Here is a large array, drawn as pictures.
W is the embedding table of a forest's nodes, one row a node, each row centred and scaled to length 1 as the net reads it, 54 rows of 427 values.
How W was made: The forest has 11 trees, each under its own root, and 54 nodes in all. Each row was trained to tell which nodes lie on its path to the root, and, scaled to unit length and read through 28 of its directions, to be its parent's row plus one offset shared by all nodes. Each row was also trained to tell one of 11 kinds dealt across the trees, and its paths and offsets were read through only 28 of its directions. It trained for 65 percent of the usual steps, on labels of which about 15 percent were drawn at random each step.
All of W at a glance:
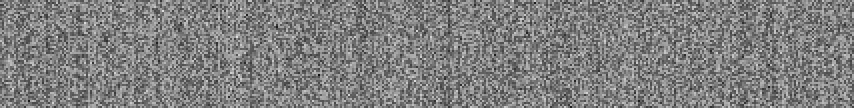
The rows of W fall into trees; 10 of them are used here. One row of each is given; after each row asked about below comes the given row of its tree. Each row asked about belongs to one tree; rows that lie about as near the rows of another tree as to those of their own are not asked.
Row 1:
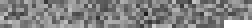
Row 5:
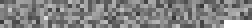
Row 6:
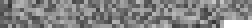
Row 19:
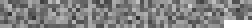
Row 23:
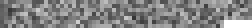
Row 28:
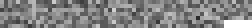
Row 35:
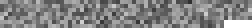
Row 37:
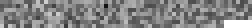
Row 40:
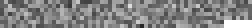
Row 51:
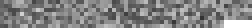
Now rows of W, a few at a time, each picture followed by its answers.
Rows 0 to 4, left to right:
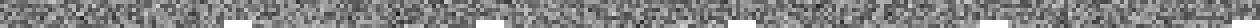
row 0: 19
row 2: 5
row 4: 40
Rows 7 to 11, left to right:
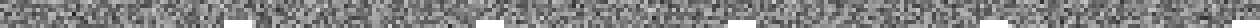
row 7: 19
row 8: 23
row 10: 1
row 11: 35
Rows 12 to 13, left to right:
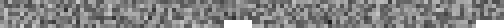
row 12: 40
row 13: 37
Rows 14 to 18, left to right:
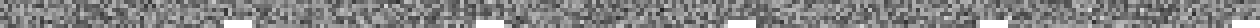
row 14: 6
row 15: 1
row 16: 28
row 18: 51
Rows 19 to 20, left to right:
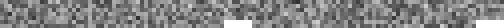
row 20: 6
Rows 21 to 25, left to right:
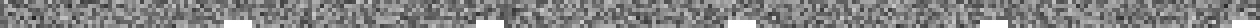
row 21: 40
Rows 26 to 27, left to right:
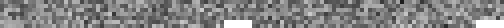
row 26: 40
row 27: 6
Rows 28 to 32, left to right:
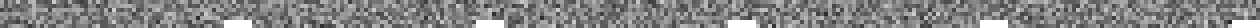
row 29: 5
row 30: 28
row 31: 35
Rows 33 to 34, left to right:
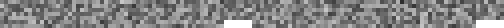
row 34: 1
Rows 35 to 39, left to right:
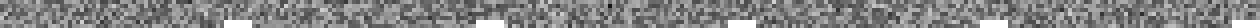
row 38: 6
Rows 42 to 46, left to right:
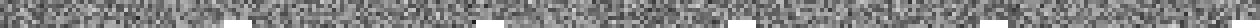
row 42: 51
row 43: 5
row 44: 5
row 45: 40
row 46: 23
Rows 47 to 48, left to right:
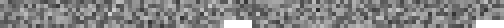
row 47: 28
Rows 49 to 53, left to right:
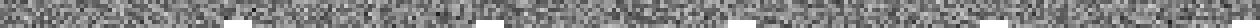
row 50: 37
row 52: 28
